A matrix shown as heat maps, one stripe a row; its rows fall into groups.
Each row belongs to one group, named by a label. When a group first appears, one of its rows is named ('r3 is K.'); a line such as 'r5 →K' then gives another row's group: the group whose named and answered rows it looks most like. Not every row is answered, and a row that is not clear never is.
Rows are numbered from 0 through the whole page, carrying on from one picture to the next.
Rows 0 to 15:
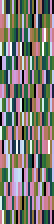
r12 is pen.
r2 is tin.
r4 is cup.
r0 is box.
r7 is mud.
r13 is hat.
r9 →mud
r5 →pen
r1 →tin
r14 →mud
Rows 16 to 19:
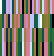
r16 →mud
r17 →hat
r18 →cup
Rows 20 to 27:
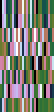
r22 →pen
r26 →hat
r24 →tin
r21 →cup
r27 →cup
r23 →hat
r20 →cup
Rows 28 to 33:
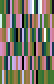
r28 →hat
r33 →cup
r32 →pen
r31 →box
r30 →tin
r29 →mud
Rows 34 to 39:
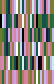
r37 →hat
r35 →cup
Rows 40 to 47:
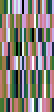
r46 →tin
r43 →box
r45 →tin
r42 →tin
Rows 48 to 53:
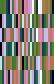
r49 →cup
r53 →hat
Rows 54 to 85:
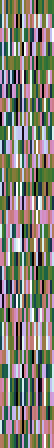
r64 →mud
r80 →pen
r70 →mud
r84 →mud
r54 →cup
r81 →tin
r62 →cup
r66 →cup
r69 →mud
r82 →tin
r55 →box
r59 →box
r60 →cup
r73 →cup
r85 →tin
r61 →tin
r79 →tin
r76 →hat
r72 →tin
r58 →cup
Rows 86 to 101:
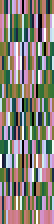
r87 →tin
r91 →hat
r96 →pen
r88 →tin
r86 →pen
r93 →mud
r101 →mud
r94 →tin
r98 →hat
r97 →mud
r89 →hat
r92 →cup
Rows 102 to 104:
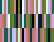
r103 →tin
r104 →pen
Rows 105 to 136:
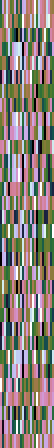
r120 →cup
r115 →tin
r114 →hat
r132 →mud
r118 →hat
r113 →hat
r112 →box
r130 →pen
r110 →cup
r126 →hat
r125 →box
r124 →hat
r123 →cup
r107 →tin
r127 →hat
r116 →pen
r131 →pen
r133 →mud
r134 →box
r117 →pen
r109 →hat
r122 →cup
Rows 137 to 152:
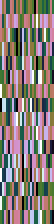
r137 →box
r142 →hat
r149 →mud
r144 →cup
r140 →box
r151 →mud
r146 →mud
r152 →hat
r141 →cup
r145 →hat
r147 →hat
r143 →mud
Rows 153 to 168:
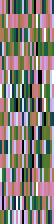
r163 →pen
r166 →mud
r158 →tin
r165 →mud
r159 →mud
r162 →tin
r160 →tin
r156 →cup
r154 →mud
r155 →tin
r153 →box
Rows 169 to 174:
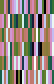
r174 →box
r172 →tin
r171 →mud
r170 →tin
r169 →hat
